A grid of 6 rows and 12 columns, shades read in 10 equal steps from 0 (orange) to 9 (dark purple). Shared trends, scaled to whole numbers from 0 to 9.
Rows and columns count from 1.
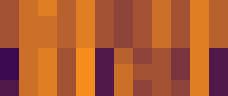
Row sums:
34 35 35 51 49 48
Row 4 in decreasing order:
9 8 8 6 5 4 4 3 2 1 1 0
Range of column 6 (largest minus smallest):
4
